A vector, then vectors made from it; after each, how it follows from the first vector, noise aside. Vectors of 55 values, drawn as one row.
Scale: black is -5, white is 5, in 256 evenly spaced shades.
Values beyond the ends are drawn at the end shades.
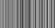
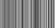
sign-scrambled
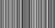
sign-scrambled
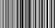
scaled up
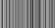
wrapped around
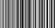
scaled up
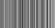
sign-scrambled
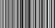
scaled up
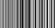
scaled up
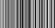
scaled up
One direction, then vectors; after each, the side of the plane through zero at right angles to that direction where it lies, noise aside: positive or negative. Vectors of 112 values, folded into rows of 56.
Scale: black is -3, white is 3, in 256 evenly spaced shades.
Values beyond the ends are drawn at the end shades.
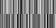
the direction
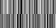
positive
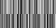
positive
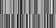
positive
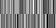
positive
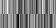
positive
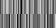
positive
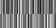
negative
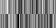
positive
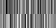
negative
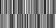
positive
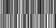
negative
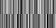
positive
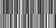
negative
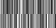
negative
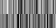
positive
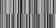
positive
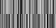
positive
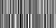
positive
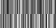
negative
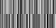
positive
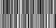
negative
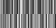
negative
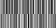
negative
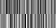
negative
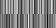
positive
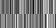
negative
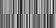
positive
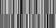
positive
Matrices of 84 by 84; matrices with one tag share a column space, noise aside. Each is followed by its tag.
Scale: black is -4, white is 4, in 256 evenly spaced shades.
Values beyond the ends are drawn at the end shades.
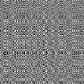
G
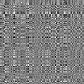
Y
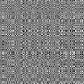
G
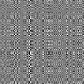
G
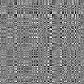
Y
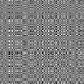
G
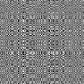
G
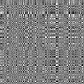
Y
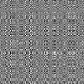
G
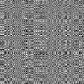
G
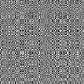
G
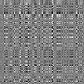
Y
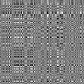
Y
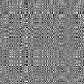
Y
